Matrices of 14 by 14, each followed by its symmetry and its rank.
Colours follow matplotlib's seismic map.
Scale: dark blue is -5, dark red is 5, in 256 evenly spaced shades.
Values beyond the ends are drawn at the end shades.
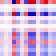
neither, rank one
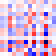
neither, rank two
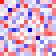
symmetric, full rank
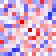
symmetric, full rank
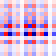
neither, rank one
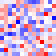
neither, full rank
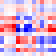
neither, rank two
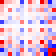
symmetric, rank two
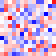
neither, full rank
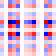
neither, rank one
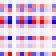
neither, rank one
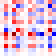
neither, rank two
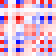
symmetric, rank two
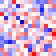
symmetric, full rank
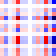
neither, rank one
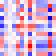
neither, rank two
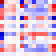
neither, rank two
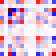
symmetric, rank two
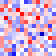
neither, full rank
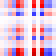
neither, rank one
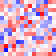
neither, full rank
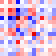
symmetric, rank two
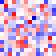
neither, full rank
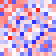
symmetric, full rank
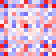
symmetric, rank two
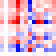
neither, rank two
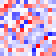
symmetric, full rank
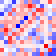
symmetric, full rank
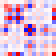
symmetric, rank two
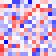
neither, full rank
